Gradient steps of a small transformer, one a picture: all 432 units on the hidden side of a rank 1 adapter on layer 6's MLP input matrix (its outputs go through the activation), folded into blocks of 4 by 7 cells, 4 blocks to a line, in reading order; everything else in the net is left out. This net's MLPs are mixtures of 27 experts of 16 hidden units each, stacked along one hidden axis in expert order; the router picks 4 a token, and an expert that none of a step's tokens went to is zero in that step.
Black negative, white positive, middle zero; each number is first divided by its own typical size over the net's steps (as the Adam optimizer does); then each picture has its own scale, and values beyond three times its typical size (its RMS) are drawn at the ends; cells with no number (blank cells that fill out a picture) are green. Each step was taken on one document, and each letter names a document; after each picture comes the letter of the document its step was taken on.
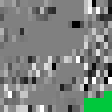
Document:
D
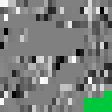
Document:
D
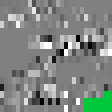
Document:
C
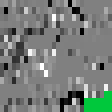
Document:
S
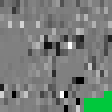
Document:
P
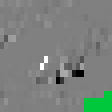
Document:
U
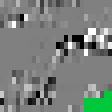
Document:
C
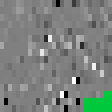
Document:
P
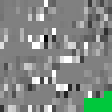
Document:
D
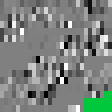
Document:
C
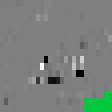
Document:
U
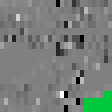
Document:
P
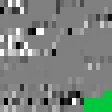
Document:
S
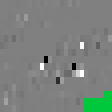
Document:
U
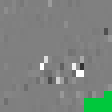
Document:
U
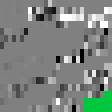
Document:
D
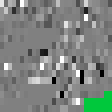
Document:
P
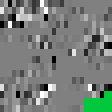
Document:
C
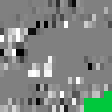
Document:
S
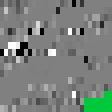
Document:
S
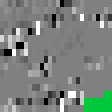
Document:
S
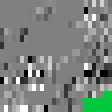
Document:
D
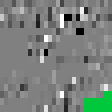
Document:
P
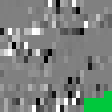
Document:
S
